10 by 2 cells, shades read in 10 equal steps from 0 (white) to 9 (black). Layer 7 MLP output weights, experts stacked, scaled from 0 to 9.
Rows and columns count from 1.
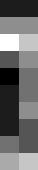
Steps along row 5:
down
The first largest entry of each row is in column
1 1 2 1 1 1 1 1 2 1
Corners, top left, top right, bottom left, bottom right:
8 8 3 2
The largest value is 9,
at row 5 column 1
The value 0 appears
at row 3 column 1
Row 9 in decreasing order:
6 5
